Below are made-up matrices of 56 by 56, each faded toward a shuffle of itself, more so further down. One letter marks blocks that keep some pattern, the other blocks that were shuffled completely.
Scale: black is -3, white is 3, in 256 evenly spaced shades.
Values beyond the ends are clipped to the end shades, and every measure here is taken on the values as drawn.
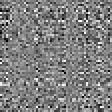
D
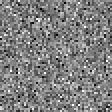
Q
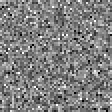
Q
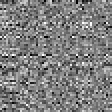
D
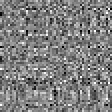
D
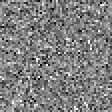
Q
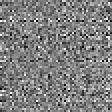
D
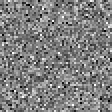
Q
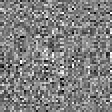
D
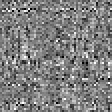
D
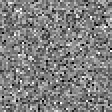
Q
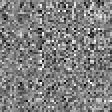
D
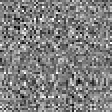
D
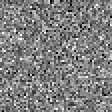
Q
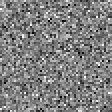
Q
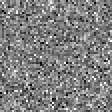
Q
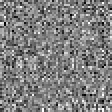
D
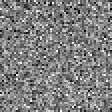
Q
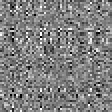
D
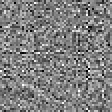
D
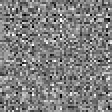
D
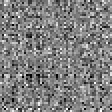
D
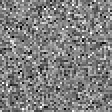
Q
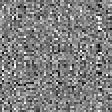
D
